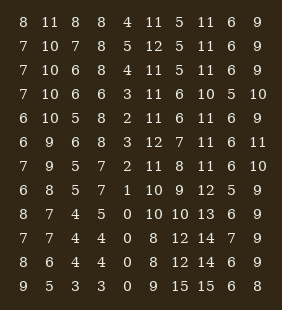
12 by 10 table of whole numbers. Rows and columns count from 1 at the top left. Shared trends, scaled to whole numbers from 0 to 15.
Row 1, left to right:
8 11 8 8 4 11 5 11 6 9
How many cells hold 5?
11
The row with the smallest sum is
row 11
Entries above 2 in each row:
10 10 10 10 9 10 9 9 9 9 9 9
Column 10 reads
9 9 9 10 9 11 10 9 9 9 9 8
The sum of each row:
81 80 77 74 74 79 76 72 72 72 71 73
